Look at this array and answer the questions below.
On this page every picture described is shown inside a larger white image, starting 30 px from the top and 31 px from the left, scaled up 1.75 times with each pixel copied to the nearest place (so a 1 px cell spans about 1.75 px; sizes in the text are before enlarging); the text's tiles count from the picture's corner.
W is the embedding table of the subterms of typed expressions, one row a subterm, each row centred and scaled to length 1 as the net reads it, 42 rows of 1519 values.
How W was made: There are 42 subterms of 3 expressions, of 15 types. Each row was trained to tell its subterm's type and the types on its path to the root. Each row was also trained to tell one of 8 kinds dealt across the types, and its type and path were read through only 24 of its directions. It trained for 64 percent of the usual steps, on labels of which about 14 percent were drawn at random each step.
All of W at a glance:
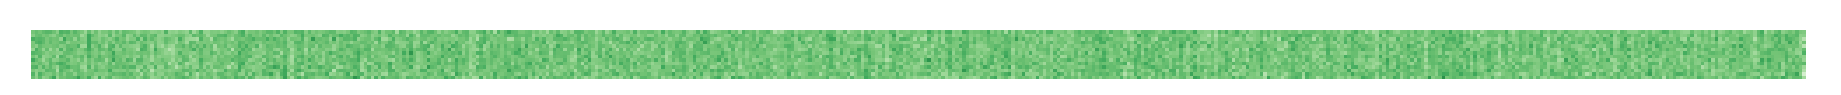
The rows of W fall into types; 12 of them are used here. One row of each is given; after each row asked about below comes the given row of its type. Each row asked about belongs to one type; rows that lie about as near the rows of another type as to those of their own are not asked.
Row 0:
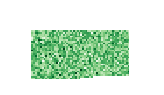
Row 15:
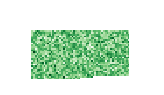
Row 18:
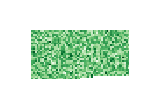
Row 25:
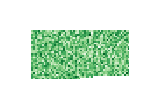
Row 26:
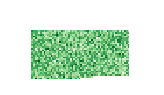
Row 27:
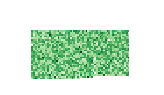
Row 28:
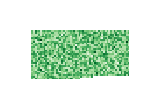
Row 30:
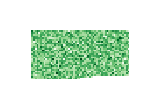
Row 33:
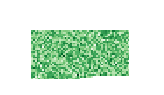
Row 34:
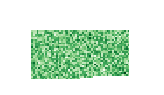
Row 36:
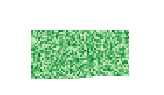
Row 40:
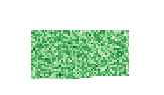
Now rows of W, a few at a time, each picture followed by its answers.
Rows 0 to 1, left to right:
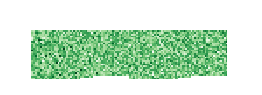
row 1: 30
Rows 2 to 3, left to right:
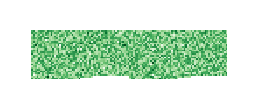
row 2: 28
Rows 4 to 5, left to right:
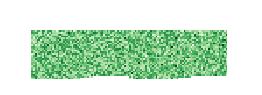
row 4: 28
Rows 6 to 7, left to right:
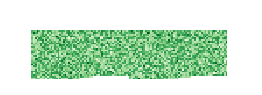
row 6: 28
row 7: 28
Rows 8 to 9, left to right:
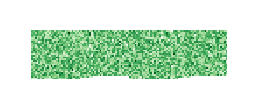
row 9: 30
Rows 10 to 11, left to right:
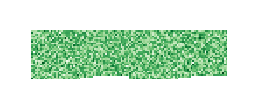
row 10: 34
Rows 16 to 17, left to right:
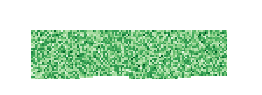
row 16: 33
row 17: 33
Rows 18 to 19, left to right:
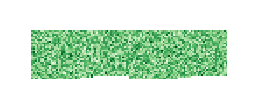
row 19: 40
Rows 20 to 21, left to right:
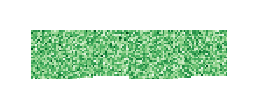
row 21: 27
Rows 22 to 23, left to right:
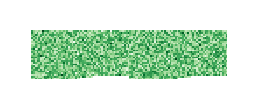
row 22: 33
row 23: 33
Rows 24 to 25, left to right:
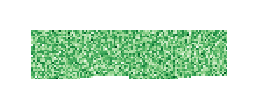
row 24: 27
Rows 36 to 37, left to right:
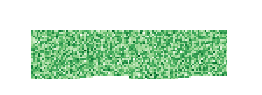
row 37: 27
